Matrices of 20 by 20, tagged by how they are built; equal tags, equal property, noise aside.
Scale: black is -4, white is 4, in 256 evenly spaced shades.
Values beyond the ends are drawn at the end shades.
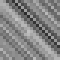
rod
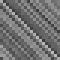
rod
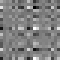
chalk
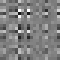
chalk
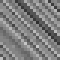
rod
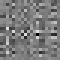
chalk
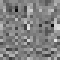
chalk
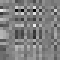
chalk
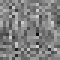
chalk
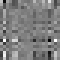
chalk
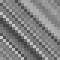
rod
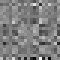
chalk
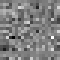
chalk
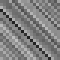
rod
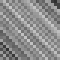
rod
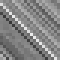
rod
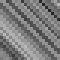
rod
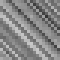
rod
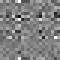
chalk
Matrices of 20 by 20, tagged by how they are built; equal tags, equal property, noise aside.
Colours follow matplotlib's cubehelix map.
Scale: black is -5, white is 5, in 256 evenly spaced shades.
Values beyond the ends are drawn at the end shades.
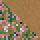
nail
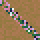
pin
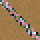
pin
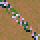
pin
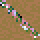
pin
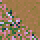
nail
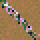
pin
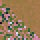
nail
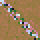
pin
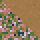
nail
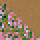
nail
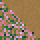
nail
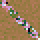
pin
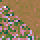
nail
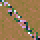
pin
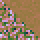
nail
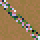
pin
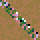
pin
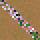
pin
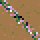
pin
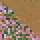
nail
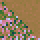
nail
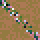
pin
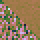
nail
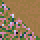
nail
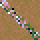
pin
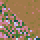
nail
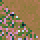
nail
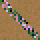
pin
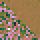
nail
